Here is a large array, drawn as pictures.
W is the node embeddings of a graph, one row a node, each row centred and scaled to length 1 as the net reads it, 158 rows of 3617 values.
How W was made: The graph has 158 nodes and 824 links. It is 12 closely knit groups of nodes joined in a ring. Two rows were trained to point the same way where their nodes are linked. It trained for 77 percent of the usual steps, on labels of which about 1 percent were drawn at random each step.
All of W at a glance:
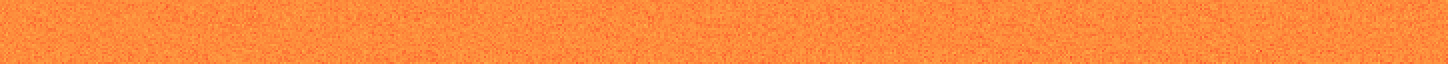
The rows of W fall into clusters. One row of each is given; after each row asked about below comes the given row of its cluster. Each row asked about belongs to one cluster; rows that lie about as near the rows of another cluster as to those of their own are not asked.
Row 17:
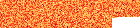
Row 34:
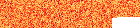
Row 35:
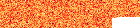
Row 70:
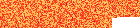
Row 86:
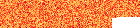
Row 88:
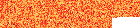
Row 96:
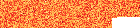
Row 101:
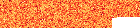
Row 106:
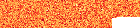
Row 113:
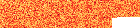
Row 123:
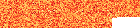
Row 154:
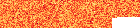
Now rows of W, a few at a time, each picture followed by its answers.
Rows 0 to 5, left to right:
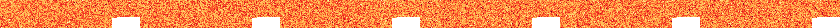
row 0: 70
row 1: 123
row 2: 35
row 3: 101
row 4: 106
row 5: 96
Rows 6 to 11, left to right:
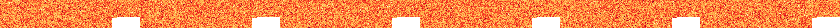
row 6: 101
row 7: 88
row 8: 101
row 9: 35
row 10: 154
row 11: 106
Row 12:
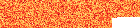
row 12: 113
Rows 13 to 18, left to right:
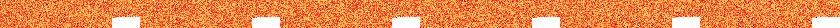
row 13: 17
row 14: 154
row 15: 123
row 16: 154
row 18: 34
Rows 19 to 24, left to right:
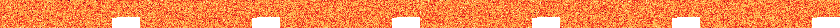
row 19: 86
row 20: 106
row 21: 106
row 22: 96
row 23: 154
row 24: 101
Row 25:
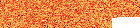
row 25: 35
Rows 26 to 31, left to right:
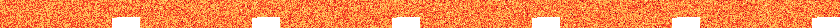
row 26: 17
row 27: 34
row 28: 35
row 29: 113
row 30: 123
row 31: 154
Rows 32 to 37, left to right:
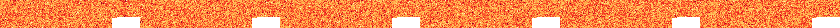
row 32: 96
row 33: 34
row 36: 96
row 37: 106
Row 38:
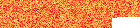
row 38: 154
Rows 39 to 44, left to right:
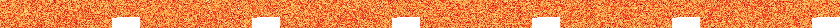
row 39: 70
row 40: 70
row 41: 70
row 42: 123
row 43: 35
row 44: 35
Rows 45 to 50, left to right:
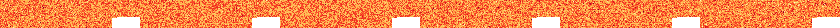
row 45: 96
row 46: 123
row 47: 70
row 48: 86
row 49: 123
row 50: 17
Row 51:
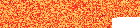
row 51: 123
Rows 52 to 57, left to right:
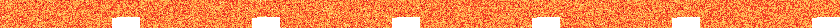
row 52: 86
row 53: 96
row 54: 17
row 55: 35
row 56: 113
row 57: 35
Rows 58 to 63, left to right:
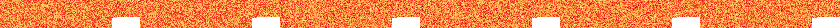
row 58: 101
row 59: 106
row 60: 88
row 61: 88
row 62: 123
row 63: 88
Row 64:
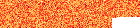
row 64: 86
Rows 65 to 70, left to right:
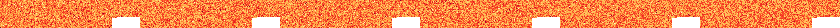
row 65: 88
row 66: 101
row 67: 86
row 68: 123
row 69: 70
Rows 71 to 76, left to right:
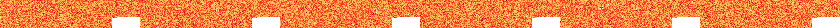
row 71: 154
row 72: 34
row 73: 70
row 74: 17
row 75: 34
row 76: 113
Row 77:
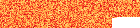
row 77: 17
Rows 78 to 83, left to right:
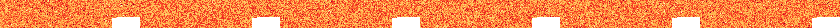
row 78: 35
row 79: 70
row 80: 123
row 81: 101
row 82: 113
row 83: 106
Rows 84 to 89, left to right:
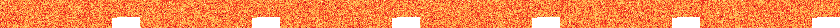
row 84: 96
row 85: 101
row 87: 113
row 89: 88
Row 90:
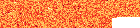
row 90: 106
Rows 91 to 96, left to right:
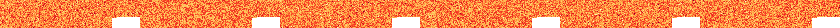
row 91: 86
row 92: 101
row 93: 17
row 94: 106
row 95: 17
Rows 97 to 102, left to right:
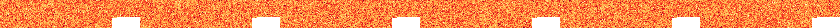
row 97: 101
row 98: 34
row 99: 154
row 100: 154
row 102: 70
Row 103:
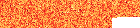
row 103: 34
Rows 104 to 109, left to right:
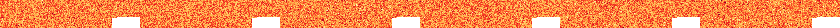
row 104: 88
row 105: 17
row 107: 35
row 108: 154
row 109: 86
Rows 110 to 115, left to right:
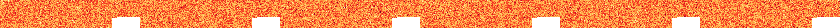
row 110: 96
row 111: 154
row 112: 123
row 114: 96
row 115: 101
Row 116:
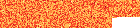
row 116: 17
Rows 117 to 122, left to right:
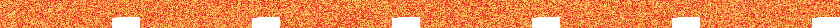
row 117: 106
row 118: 96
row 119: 70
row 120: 35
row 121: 113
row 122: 88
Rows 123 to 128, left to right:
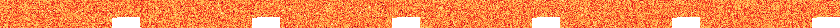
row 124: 88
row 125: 17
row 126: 34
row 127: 113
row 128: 34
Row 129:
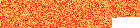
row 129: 70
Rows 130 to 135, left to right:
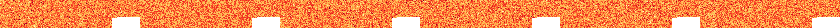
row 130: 113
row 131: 113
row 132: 34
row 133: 123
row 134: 123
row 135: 106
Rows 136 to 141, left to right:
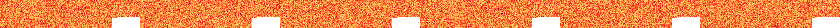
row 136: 88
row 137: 96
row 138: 154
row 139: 88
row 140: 123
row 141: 17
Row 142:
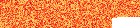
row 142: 34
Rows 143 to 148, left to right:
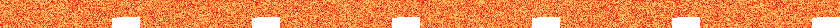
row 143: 123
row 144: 154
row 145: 154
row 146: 88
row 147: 154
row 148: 123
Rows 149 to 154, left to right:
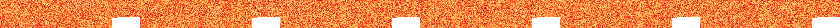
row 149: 70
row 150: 96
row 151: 154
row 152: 88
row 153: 113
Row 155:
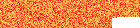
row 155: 106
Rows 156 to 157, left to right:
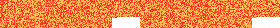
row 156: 88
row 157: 35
